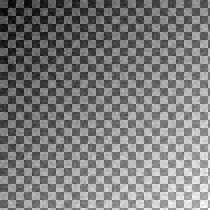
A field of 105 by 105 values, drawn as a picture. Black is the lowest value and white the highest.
Ninth with the highest average: bottom right. Slope: up to the bottom right. Grain: checkered. Average level on the scale: 50%. Lone odd cells: none. Mirror symmetry: none. Ninth with the lowest average: top left. Odd rows or columns: none.
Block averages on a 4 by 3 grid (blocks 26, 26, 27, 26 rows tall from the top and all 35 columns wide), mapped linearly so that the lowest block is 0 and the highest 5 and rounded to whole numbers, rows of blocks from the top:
0 1 2
1 2 3
2 3 4
3 4 5
